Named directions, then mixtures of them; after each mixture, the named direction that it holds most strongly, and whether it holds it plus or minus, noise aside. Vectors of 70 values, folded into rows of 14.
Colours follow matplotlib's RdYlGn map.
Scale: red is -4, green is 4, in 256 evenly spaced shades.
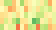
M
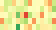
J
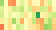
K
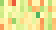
K, plus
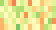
K, plus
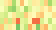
M, minus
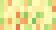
J, minus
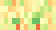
M, plus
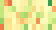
J, minus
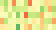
J, plus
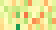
J, plus
